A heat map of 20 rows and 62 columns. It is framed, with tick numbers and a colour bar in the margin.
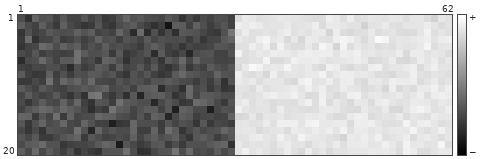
The table splits into one row of 2 panels. Panel 1,1: low, fine-grained. Panel 1,2: very high, fine-grained, faint in contrast.
